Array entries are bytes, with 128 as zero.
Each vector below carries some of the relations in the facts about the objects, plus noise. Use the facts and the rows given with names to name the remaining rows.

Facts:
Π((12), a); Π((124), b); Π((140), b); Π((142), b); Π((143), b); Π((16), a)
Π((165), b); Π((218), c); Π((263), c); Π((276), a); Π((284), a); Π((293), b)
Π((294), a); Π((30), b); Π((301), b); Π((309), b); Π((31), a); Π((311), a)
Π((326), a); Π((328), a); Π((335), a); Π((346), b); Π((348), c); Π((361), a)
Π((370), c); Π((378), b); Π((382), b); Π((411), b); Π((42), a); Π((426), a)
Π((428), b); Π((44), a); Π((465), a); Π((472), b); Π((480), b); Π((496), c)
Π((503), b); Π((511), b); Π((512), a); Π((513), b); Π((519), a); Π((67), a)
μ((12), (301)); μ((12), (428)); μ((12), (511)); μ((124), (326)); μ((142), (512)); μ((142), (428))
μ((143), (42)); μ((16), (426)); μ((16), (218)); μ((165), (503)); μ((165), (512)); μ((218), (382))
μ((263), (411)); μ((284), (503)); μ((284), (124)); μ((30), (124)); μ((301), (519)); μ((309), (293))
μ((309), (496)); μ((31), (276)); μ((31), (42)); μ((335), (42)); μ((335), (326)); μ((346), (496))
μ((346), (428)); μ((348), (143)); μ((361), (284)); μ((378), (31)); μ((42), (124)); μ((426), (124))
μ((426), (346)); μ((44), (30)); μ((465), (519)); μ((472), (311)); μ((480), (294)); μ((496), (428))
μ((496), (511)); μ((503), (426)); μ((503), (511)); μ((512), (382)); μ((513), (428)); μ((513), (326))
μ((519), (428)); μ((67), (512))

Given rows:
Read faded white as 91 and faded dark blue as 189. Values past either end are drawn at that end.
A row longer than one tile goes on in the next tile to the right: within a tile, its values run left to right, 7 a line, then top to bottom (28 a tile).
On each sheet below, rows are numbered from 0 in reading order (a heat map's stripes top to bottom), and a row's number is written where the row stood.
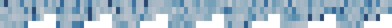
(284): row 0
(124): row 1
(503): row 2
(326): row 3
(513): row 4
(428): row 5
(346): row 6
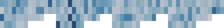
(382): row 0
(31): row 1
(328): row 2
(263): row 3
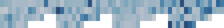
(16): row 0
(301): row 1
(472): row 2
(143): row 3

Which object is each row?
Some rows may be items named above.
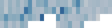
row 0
(465)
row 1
(165)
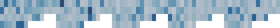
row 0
(335)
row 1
(284)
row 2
(465)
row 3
(67)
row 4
(142)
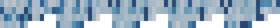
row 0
(519)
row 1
(124)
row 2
(30)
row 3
(30)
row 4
(42)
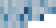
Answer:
(12)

